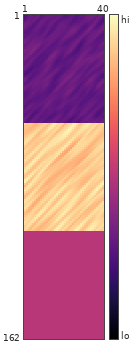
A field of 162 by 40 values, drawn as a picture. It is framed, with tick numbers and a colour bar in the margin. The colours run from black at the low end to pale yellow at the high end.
It is made of 3 by 1 panels. Panel 1,1: low, slanting up to the right, faint in contrast. Panel 2,1: very high, slanting up to the right, faint in contrast. Panel 3,1: middling, flat.
